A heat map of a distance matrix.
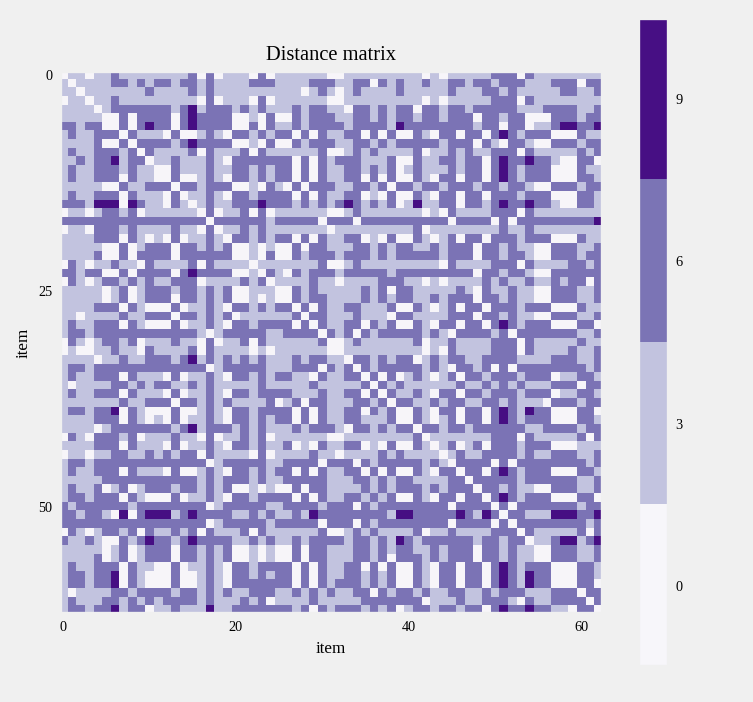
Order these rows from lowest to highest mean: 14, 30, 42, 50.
42, 14, 30, 50
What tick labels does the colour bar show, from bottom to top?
0, 3, 6, 9
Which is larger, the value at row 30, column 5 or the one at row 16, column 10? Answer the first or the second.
the first
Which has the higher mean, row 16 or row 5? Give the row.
5
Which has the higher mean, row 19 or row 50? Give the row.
50
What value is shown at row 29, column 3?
3
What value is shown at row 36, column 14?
3
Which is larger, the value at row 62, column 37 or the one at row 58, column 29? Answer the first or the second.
the first
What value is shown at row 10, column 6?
9
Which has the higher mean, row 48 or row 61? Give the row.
61
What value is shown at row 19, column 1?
3
